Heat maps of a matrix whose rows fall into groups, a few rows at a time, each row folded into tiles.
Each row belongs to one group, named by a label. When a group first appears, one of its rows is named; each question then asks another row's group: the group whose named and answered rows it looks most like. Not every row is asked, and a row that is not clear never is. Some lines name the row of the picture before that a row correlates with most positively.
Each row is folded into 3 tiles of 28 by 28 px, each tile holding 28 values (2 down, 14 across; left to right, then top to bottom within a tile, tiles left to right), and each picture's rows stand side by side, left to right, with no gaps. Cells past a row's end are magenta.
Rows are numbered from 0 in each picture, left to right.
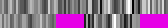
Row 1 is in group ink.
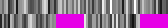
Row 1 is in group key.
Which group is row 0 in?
ink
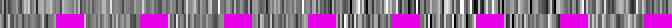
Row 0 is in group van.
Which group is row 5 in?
key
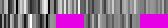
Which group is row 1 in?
van
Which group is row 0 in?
ink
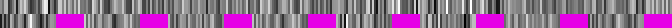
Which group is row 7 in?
ink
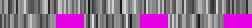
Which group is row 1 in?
van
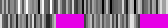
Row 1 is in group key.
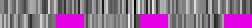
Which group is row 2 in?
key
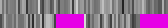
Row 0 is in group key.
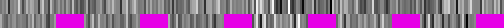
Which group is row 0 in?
key
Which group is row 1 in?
van
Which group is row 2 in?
van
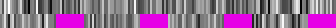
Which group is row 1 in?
key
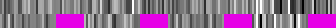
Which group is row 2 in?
van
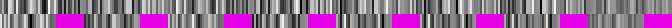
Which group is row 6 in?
van
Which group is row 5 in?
van
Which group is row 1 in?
ink
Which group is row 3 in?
ink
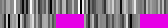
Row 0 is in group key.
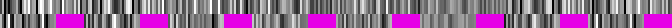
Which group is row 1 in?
ink
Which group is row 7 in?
van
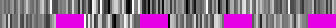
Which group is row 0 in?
key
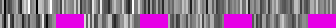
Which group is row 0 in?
van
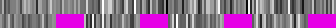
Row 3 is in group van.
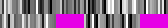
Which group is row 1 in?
van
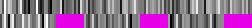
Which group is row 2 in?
van
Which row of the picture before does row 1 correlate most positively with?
1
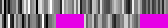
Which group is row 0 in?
van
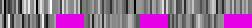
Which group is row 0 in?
van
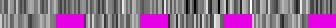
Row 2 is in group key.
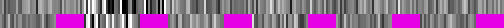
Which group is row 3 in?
key
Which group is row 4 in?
van
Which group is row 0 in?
van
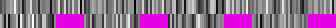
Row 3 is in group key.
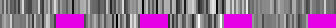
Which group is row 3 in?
key
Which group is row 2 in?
ink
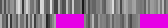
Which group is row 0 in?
key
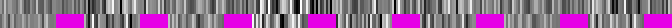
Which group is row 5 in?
van
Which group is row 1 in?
van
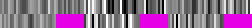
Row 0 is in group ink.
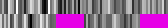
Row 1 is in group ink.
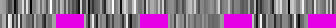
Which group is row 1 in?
van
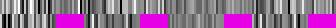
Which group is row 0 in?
key
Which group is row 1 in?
van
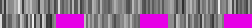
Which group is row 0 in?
key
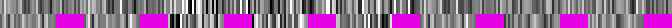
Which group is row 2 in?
key
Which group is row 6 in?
ink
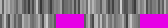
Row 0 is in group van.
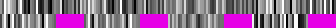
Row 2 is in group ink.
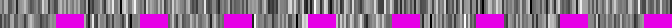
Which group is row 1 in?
van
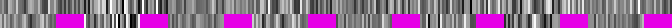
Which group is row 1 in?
key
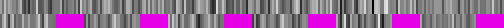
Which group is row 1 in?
ink
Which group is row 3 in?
ink
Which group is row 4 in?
van
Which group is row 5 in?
key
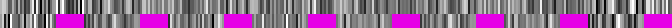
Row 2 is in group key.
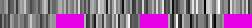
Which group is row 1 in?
key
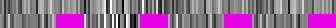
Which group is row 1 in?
key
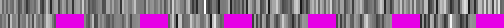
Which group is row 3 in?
ink
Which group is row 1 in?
van
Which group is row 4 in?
ink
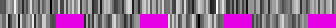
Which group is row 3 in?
ink
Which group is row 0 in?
key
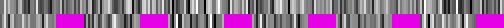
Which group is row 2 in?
van
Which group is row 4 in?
van
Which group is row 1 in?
ink
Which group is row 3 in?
van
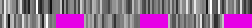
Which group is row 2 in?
key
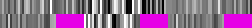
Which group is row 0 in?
key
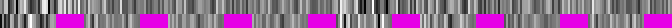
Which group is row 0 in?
ink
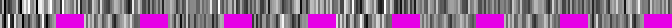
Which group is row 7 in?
van
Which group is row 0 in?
van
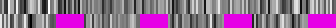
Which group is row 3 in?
ink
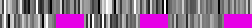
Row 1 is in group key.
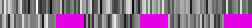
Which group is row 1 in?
ink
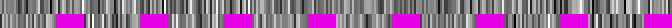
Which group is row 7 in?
van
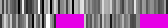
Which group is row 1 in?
key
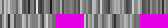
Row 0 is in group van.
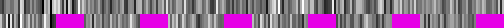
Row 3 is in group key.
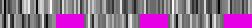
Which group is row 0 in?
van
